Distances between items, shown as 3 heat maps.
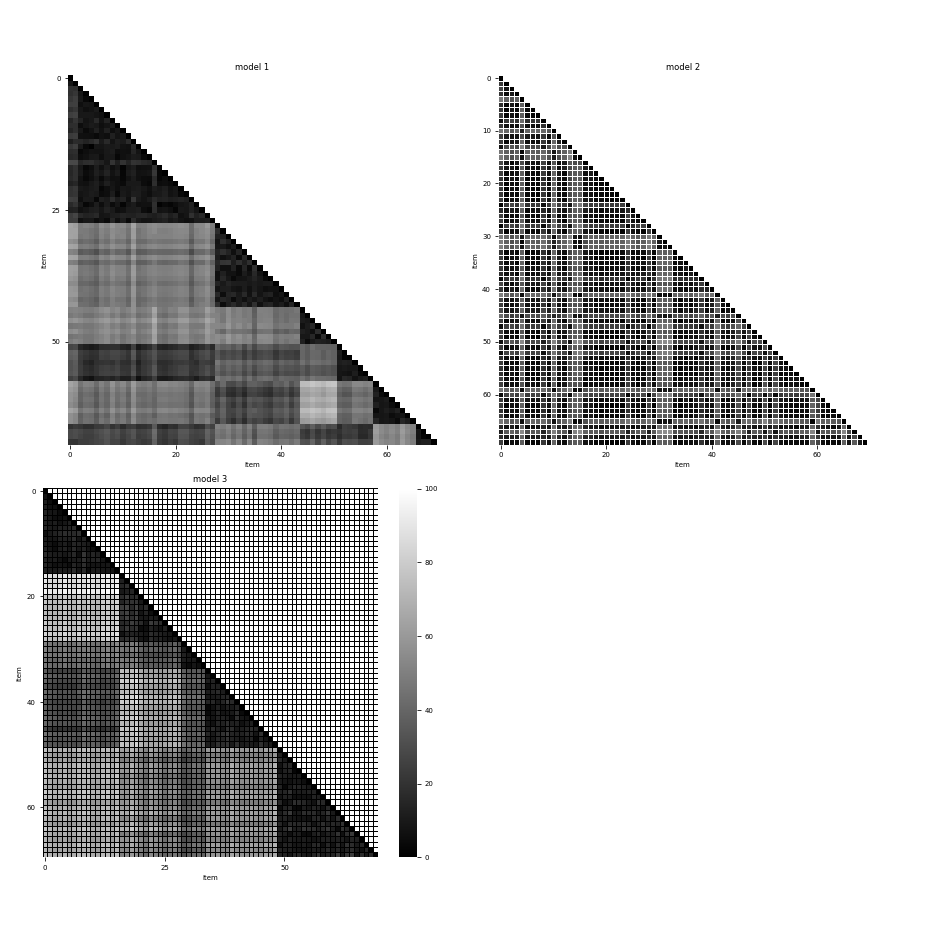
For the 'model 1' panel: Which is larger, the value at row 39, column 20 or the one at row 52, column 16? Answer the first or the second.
the first
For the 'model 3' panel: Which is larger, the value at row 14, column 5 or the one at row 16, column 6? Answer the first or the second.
the second
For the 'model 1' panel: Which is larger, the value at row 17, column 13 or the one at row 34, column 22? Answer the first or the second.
the second
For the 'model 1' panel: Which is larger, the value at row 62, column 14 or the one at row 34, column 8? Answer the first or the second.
the second
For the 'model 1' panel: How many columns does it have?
70
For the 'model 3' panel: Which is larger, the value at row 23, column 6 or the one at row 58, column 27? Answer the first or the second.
the first
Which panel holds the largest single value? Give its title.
model 3
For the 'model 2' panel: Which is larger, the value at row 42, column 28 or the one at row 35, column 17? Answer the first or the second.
the first
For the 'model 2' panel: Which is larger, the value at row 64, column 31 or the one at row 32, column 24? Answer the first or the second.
the second
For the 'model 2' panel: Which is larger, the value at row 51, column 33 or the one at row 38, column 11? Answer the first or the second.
the second
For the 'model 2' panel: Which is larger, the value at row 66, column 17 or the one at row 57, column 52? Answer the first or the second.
the second
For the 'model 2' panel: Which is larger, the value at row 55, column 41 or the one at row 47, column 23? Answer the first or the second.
the first
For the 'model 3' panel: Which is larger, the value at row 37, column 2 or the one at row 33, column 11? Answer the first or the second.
the second
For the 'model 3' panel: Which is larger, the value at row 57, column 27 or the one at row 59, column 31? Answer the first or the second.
the first
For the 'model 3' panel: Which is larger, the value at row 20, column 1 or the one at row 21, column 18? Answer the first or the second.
the first
